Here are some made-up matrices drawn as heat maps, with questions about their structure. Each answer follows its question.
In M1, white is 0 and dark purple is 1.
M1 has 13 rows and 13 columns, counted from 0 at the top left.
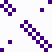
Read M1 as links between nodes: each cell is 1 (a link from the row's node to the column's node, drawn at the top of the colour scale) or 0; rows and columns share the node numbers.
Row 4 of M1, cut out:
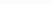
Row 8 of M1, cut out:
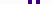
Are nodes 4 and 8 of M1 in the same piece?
no
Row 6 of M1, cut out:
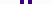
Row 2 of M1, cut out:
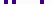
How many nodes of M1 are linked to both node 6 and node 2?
0
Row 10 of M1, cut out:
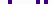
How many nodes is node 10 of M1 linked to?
3
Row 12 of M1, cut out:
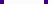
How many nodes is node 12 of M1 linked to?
2
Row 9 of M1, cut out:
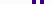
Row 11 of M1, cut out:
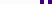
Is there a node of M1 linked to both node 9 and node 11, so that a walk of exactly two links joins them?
yes
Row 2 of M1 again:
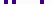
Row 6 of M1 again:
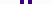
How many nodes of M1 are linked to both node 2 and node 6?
0
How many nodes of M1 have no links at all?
1
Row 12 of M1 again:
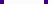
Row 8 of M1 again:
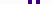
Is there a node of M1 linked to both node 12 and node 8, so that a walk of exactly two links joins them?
no
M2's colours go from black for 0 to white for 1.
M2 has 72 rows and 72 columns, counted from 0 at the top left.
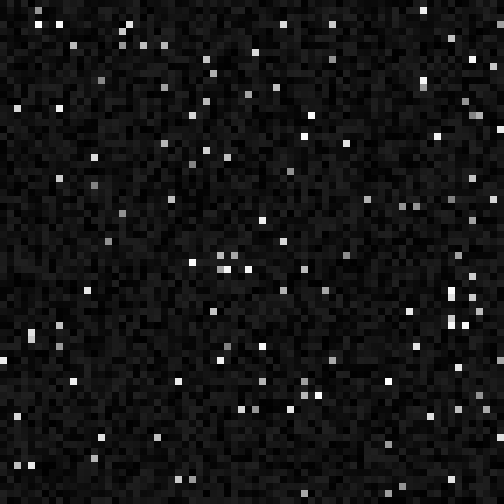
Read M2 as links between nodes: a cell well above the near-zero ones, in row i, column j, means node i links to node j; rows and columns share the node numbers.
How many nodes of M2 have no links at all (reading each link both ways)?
2
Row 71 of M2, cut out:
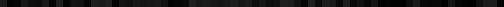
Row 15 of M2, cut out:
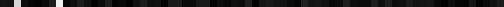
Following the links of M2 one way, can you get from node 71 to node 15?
no
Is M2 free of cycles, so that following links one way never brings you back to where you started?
yes
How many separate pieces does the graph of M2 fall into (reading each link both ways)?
3
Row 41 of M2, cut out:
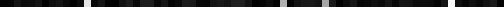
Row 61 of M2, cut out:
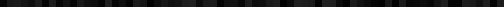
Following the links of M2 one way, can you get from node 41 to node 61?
yes
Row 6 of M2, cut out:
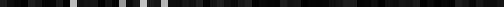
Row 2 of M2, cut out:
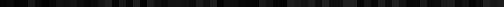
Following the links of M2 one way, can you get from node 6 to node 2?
yes
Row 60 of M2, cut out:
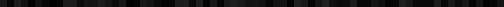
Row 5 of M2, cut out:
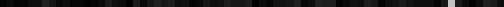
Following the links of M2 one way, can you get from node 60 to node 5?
no
